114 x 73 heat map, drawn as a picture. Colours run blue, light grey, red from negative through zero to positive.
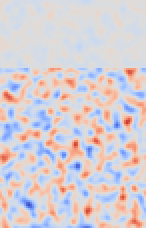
Lone odd cells: none. Grain: blotchy. Stripes: none. Mirror symmetry: none. Average level on the scale: 50%. Slope: none. Seam: horizontal, 30% of the way down, the top part calmer.
